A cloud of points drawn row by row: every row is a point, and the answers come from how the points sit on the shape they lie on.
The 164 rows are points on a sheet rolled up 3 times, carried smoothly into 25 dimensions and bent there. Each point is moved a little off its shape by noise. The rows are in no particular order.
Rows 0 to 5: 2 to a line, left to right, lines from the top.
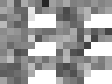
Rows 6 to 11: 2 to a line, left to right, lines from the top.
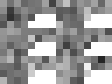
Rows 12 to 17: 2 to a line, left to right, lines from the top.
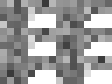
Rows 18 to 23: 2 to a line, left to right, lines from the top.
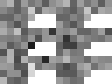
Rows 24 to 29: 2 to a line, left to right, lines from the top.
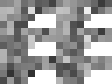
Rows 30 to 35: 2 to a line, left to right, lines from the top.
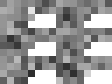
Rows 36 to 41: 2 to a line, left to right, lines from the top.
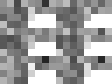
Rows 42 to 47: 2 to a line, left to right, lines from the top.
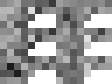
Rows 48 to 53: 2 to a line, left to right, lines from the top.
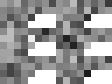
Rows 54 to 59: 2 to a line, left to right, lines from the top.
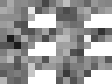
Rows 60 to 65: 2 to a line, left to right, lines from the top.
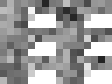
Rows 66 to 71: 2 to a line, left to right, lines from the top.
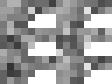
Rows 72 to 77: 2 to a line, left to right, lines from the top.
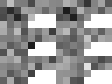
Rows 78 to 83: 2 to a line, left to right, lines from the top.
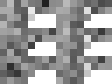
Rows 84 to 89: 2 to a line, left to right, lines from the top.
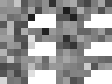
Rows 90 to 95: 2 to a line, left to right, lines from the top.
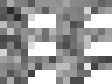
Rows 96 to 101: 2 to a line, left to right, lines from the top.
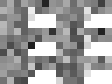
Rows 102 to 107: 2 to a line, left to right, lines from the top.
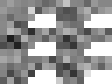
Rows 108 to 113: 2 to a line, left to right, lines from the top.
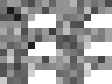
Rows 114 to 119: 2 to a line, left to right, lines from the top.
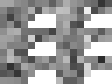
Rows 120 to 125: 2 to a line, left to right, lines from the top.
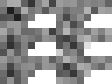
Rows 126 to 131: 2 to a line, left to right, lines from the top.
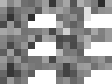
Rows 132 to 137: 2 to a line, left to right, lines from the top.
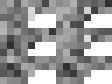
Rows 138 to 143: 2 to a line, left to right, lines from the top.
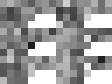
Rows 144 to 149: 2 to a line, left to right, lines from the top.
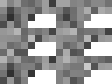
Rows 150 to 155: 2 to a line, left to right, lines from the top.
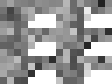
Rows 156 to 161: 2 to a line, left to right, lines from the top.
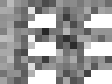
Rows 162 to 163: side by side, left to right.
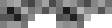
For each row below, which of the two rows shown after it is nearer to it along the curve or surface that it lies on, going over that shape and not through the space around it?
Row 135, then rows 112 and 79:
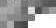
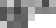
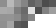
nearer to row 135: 79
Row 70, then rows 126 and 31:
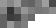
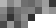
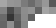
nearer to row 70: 126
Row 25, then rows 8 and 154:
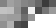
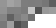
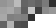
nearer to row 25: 154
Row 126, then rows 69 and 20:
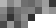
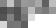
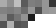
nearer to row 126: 20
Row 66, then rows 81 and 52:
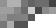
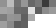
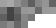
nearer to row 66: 81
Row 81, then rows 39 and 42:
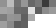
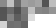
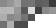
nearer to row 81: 42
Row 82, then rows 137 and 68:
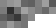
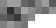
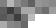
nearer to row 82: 137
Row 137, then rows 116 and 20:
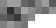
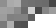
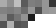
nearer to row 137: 20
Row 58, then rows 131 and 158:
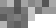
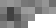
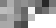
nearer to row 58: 131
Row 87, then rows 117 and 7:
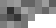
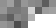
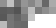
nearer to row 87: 7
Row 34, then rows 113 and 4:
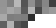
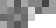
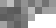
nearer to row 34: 113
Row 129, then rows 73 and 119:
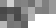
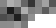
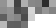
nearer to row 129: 119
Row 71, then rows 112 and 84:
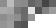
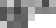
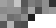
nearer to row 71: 84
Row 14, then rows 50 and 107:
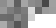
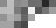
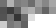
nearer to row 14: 50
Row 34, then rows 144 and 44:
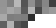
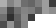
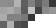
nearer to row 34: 44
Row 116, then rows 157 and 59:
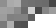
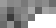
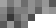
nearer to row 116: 59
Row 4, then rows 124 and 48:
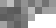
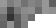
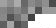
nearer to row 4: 124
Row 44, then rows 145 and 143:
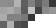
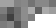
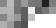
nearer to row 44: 143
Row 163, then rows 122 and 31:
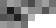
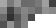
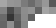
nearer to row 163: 122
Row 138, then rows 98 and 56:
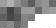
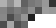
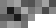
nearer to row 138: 98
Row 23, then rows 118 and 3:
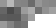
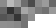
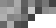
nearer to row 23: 118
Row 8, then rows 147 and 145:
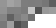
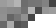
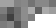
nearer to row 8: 145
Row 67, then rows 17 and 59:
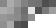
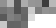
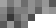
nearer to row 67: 59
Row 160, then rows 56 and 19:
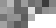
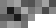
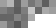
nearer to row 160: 19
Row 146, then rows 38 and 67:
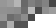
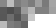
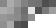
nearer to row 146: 67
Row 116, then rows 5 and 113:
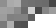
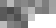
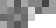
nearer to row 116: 113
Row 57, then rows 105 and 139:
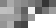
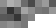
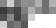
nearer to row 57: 139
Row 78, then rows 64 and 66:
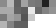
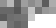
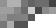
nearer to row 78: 64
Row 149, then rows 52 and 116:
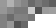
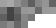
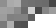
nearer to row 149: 52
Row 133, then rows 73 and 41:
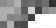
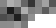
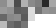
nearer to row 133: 41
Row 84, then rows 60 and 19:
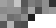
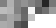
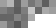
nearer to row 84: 60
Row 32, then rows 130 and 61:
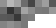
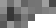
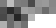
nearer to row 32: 130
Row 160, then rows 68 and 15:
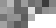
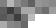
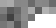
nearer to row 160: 68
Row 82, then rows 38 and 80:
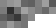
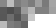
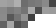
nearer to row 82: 38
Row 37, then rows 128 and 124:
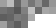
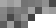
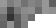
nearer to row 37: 124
